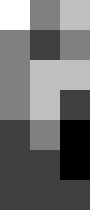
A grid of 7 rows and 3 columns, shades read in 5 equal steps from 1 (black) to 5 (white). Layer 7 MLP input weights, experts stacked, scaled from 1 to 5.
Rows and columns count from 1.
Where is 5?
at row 1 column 1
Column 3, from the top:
4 3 4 2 1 1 2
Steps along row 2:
down up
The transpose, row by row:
5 3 3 3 2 2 2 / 3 2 4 4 3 2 2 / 4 3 4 2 1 1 2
